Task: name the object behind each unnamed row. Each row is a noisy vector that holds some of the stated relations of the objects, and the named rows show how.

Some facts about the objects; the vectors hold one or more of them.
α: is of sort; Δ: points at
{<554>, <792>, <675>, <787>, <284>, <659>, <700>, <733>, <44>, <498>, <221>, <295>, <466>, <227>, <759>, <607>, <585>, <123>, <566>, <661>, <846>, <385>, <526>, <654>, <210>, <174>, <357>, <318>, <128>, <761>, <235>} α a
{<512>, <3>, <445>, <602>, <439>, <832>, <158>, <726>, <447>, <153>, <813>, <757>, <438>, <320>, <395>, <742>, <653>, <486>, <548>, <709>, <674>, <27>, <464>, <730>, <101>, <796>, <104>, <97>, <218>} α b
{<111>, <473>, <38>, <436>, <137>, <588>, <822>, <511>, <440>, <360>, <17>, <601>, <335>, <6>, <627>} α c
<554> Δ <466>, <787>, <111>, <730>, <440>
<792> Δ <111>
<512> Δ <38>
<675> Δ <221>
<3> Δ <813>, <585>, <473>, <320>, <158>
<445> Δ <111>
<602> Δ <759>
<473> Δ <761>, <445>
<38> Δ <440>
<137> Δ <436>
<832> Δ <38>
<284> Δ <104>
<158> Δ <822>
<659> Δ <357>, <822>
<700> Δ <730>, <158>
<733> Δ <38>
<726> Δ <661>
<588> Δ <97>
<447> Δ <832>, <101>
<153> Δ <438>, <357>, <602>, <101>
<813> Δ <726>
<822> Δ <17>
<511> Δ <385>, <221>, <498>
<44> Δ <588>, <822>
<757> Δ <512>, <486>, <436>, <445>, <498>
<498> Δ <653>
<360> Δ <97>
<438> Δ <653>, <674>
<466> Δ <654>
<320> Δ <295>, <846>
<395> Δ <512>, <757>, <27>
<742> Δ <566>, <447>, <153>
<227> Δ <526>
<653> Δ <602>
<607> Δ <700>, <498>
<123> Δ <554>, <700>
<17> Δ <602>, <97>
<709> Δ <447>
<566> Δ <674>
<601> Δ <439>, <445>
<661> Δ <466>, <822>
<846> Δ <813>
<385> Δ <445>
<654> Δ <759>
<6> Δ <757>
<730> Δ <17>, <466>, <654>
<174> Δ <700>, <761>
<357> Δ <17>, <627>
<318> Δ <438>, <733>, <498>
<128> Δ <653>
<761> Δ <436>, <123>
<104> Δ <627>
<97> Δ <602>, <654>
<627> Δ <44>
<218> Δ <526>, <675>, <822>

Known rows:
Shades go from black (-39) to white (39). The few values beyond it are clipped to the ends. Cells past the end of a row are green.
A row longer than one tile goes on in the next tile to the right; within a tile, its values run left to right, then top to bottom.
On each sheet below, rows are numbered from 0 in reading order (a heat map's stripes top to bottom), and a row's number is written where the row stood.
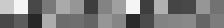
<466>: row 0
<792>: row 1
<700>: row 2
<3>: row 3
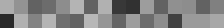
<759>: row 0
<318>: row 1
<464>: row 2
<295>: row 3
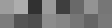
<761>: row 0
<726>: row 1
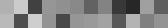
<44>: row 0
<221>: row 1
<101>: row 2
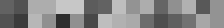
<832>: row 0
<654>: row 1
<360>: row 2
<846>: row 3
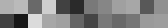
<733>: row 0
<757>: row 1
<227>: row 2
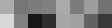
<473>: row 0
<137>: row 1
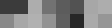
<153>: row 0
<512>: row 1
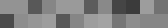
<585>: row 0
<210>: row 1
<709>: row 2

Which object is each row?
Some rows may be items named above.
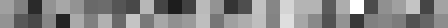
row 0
<385>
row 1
<759>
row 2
<602>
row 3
<438>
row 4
<653>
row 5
<17>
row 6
<661>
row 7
<174>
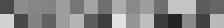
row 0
<158>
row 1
<436>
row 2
<627>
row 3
<654>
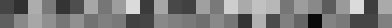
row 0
<447>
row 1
<813>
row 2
<123>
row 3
<395>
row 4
<38>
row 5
<730>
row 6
<123>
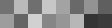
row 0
<498>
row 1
<111>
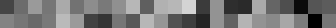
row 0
<726>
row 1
<601>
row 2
<318>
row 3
<554>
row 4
<674>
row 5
<445>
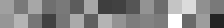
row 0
<335>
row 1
<97>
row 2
<218>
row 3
<822>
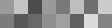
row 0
<174>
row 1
<498>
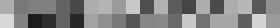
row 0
<473>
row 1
<512>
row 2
<607>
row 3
<602>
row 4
<357>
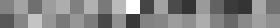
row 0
<566>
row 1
<440>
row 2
<661>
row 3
<104>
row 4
<447>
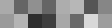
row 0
<111>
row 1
<357>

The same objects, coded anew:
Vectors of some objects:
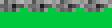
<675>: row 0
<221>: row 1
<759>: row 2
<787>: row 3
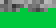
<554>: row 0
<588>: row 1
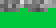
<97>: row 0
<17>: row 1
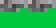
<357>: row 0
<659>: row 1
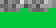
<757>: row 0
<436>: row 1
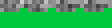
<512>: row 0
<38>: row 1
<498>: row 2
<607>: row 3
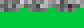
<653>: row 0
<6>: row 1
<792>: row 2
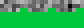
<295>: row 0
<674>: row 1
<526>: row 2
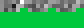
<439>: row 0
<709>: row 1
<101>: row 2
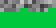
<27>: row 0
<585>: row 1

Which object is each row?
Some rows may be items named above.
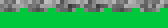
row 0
<440>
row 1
<822>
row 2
<44>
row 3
<357>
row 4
<360>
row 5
<832>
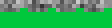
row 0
<436>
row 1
<792>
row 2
<395>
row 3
<38>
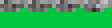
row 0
<733>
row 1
<128>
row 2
<498>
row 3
<627>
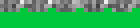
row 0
<445>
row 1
<3>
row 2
<111>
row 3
<218>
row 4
<447>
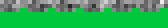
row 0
<38>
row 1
<44>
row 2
<385>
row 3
<601>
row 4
<318>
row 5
<158>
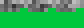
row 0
<792>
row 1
<44>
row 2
<473>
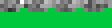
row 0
<104>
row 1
<473>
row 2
<335>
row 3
<128>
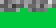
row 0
<566>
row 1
<730>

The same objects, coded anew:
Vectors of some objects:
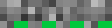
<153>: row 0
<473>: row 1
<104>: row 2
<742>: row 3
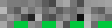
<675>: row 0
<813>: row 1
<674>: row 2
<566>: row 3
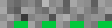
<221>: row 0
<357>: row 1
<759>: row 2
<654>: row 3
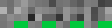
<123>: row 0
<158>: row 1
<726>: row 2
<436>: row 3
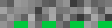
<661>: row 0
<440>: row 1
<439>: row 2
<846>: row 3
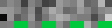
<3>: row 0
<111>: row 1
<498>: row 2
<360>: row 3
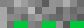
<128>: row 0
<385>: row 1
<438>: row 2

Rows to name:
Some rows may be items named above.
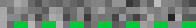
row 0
<128>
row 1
<822>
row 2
<335>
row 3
<730>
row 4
<445>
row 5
<44>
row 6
<813>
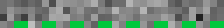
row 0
<726>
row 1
<627>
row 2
<733>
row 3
<832>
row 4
<659>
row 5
<318>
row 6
<822>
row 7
<218>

